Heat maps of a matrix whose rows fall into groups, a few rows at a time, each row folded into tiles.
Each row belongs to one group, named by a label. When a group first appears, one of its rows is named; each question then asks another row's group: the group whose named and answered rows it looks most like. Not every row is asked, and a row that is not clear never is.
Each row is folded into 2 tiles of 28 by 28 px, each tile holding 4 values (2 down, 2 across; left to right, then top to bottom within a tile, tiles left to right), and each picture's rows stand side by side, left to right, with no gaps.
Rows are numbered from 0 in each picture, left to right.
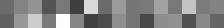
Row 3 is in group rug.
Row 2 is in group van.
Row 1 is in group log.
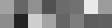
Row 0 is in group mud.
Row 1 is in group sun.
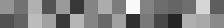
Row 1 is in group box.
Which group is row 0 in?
mud
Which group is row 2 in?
rug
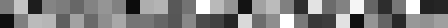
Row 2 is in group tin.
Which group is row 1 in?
box
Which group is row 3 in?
sun
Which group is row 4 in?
box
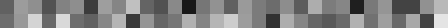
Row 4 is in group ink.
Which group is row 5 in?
log
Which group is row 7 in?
box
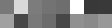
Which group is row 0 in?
rug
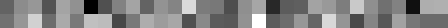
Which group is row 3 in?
rug
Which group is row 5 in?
box
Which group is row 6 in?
rug
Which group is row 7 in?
tin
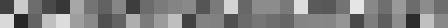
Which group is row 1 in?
ink
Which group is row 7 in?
mud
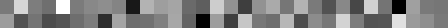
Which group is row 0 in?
rug
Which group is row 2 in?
tin
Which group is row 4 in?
box
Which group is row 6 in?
log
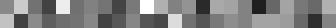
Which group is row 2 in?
sun
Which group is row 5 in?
van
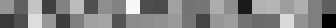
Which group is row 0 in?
mud
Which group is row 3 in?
van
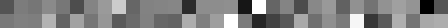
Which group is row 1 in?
box
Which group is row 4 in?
log
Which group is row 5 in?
box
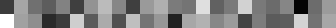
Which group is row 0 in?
ink
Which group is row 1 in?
box
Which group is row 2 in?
box
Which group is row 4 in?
rug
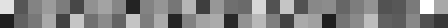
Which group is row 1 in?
box
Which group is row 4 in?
mud
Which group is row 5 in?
box
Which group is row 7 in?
sun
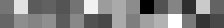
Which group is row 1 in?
sun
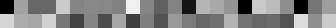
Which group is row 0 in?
ink
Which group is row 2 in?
rug
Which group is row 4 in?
tin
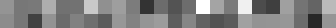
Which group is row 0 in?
van
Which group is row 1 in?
sun
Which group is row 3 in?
sun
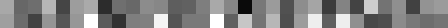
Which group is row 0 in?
van
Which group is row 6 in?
log
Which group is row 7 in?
tin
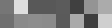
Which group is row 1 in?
box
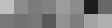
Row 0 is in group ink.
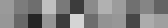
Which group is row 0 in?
van
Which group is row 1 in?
box
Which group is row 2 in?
mud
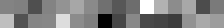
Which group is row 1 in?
ink
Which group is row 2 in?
sun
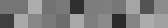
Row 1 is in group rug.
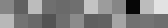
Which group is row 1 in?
sun
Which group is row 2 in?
tin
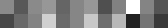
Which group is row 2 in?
rug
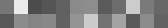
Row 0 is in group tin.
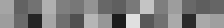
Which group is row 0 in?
van
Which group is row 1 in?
mud
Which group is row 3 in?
mud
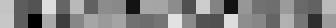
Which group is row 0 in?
van
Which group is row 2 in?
tin
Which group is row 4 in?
ink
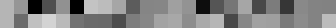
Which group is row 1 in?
tin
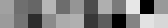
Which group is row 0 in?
van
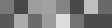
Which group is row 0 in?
box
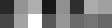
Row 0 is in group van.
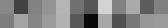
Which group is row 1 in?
van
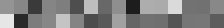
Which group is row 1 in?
log
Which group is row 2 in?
tin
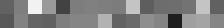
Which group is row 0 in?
sun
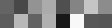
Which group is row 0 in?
box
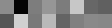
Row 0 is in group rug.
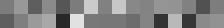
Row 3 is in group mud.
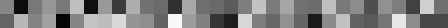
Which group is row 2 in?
ink
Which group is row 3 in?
ink
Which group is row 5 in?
van
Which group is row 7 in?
log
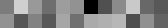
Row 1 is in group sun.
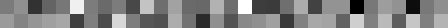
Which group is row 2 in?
log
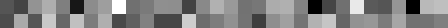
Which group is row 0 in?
box
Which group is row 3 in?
box
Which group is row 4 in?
van
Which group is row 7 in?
tin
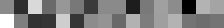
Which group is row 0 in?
log
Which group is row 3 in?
tin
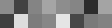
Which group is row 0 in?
box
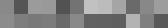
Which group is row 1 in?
sun
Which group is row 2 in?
box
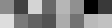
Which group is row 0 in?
log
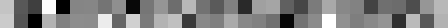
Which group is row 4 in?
tin
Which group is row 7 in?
box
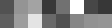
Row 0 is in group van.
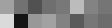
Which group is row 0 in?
mud
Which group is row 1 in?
rug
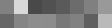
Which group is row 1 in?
box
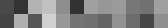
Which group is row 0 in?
box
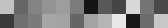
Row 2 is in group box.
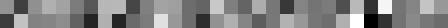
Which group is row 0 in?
box
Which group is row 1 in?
van
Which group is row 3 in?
van
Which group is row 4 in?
log
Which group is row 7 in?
sun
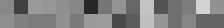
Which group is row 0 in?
tin
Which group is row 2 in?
mud
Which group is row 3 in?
sun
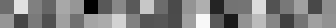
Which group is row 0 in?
rug
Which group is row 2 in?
log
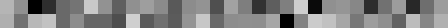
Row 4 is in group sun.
